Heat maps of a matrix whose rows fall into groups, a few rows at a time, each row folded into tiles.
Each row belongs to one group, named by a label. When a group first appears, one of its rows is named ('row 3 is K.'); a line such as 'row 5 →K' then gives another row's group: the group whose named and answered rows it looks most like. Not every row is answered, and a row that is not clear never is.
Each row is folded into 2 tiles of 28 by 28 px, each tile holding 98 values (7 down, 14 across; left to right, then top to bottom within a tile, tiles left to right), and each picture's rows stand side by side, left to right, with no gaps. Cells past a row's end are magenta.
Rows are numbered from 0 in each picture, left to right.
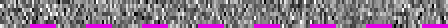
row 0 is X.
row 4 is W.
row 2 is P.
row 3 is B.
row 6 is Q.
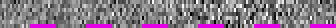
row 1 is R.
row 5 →W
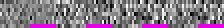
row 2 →P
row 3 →P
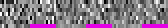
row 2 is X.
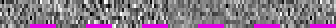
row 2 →B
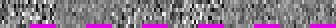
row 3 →R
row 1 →X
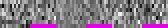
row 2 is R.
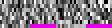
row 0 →Q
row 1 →X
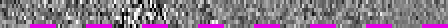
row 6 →Q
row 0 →X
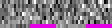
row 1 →X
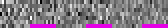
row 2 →B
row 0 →W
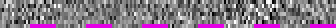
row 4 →X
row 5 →X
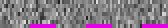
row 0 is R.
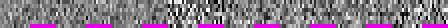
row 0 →B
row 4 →R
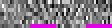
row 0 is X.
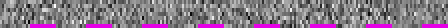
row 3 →P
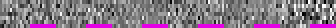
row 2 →W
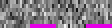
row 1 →B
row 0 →Q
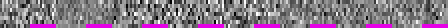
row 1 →X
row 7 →R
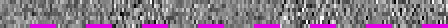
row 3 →R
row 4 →P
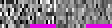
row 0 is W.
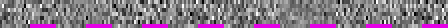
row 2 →X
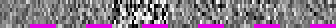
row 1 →Q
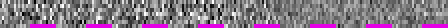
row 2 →Q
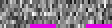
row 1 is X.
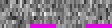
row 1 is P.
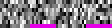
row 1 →R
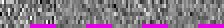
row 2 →X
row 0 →W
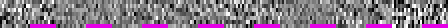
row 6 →R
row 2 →P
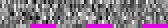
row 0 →P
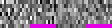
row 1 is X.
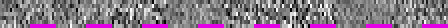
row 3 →R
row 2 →R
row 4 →X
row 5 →B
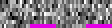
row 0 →Q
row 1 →P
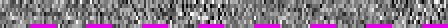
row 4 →W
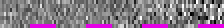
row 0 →B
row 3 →P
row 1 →W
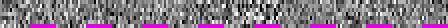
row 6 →Q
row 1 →B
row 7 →W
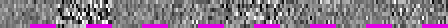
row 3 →R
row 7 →W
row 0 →P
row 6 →W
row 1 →X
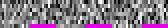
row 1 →X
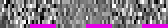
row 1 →W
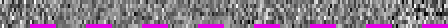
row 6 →Q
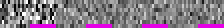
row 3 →P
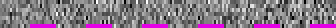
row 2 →Q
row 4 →R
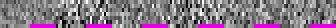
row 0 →X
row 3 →Q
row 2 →B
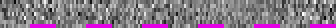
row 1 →P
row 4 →B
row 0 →X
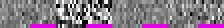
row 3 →P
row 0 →P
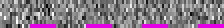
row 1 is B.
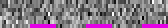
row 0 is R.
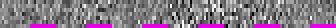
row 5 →W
